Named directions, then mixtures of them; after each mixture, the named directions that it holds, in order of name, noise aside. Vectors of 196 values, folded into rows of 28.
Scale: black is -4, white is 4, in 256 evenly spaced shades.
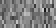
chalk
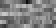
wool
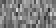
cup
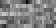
wool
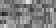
chalk, wool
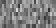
cup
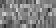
cup, wool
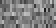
chalk, wool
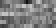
wool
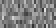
chalk, cup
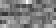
wool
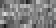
cup, wool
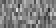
cup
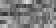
wool
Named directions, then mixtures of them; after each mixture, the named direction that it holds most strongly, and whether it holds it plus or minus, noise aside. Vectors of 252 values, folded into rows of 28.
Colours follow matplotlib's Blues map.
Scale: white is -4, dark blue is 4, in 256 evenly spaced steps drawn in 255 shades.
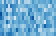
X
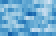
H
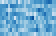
H, minus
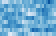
H, minus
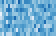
X, minus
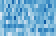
X, minus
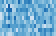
X, minus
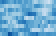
H, plus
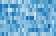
H, minus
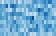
H, minus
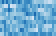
H, plus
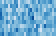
X, plus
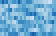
H, plus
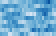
H, minus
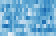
H, minus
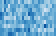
X, plus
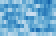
H, minus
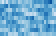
H, minus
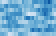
H, minus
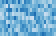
X, minus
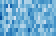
X, plus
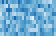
X, minus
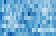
H, plus
